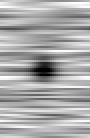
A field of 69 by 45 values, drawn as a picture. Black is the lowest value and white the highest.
The grain runs across in streaks. The centre is the ninth with the lowest average. No overall slope runs across the table. A single dip lies in the centre.
